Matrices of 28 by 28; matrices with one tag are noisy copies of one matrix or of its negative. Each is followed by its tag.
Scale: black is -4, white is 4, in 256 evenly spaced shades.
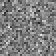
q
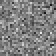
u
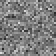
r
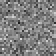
r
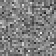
u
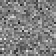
r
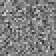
q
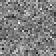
r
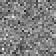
r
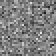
u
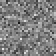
r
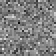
r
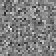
q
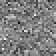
r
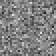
u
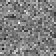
r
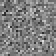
q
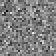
q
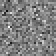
q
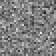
u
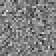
q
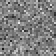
r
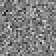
q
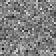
r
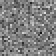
u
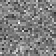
r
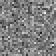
u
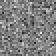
u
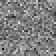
r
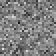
r
